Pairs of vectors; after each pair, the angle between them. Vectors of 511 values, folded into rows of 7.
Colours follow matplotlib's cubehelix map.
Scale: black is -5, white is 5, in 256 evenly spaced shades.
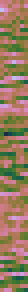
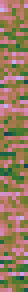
nearly parallel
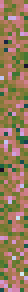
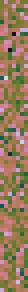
partly opposed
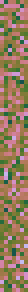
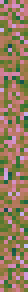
nearly parallel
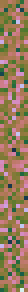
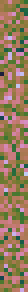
partly aligned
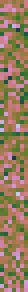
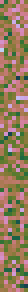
orthogonal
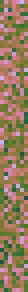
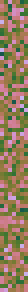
orthogonal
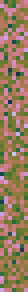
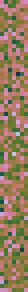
nearly parallel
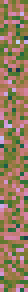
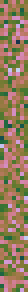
nearly opposite
